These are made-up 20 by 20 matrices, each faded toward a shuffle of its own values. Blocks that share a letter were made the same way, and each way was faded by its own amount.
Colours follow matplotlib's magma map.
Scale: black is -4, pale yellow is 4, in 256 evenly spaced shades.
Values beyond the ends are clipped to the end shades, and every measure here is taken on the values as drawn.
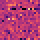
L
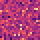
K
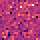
K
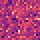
K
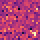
L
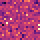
K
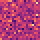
L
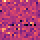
L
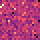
K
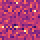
L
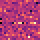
L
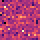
K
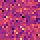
K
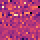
L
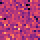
K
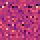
L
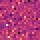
K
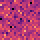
K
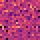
L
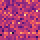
L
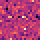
L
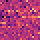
L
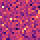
K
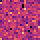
K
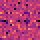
L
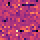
L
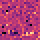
L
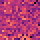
L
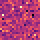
K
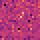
K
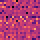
L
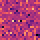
L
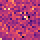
K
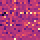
L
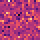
L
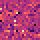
L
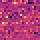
L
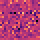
L
